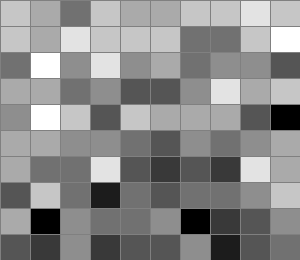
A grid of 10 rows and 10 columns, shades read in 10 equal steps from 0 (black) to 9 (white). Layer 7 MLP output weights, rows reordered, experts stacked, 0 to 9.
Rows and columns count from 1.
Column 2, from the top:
6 6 9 6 9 6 4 7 0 2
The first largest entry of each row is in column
9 10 2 8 2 1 4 2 1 3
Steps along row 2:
down up down same same down same up up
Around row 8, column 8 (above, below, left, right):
2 2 4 5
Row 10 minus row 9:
-3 2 0 -2 -1 -2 5 -1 0 -1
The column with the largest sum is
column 2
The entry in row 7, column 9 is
8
